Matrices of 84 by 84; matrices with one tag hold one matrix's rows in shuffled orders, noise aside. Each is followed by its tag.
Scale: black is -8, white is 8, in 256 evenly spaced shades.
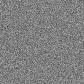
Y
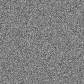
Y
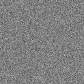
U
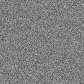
Y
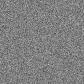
Y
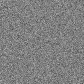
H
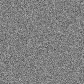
Y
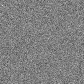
Y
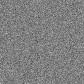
U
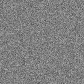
U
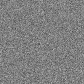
U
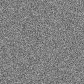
U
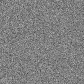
H
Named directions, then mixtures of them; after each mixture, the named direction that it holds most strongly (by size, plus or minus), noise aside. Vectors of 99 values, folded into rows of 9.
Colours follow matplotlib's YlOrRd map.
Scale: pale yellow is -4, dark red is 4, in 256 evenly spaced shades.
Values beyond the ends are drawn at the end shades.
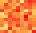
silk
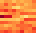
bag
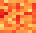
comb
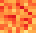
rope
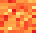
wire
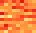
bag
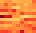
bag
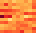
bag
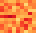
rope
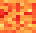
comb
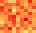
rope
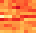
bag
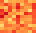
comb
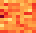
comb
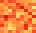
wire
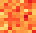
silk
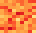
wire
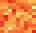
wire
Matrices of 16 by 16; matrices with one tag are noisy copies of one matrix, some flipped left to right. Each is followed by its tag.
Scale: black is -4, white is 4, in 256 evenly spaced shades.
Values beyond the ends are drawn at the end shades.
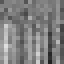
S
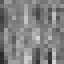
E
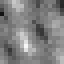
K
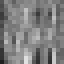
E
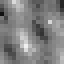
K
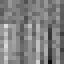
S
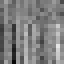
S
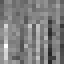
S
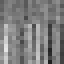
S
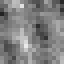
K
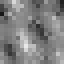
K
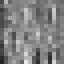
E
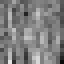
E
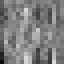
E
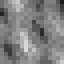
K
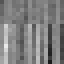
S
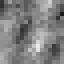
K
